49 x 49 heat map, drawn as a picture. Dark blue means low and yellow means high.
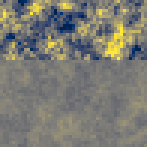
Seam: horizontal, 40% of the way down, the bottom part calmer. Average level on the scale: 50%. Grain: blotchy. Mirror symmetry: none. Histogram: heavy tails on both sides.
